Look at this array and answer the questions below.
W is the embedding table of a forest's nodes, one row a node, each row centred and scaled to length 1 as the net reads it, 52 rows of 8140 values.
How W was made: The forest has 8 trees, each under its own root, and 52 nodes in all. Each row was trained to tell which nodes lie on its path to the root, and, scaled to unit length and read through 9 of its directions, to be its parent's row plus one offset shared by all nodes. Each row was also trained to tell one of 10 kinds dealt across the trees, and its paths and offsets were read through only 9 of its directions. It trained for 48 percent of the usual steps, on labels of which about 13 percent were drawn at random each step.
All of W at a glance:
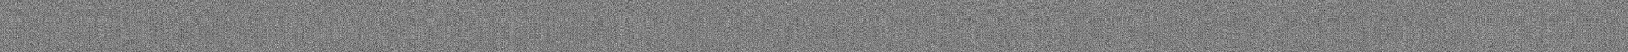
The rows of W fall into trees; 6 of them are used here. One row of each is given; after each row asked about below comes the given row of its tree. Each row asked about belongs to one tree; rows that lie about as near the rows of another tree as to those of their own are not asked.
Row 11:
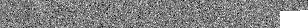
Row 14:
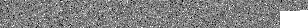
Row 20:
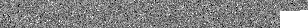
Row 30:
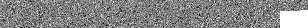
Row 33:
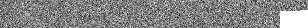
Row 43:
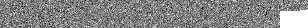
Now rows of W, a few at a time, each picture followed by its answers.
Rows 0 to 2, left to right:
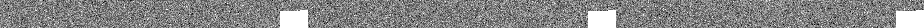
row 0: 43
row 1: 43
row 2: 33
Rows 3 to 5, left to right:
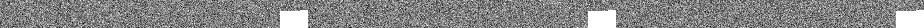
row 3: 33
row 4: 14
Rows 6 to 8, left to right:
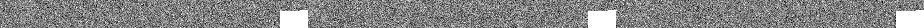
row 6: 33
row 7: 30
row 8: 33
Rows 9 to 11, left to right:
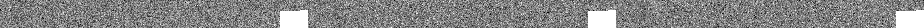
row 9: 43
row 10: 11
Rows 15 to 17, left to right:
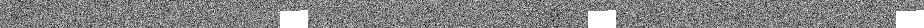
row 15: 43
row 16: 20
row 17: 43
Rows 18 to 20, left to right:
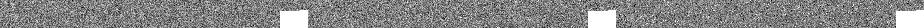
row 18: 20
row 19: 20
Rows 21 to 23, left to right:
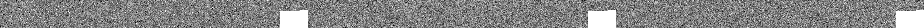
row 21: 33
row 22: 33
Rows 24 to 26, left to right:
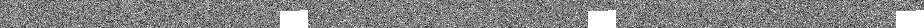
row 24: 20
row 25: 14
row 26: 30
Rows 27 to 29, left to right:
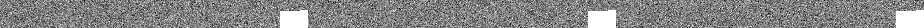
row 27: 43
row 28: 14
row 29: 30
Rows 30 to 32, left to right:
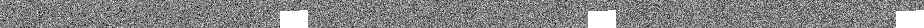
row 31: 43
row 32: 11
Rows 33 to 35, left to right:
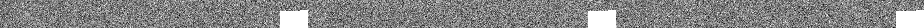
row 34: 30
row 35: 11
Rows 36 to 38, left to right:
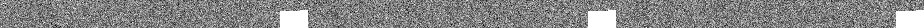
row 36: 30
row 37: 11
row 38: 11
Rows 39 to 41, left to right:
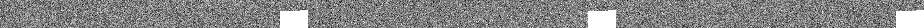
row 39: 33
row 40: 43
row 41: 20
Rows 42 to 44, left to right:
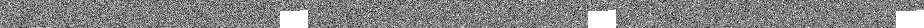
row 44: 14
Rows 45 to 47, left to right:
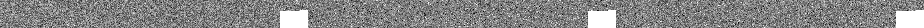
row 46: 14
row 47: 33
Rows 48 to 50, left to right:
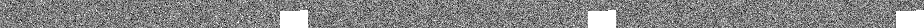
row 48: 43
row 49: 43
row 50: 14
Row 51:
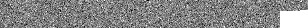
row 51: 33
